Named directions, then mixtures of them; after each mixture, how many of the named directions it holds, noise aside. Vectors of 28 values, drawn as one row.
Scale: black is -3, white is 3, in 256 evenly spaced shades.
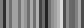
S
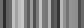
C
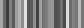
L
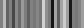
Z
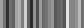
one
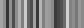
two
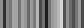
one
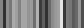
one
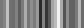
two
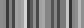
two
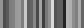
two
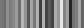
two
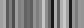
one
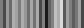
one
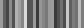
one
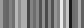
three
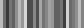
one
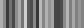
two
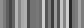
three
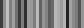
one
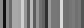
two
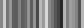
one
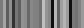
one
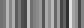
three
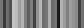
one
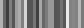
one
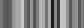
two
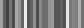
one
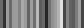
one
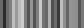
one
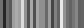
three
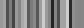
two
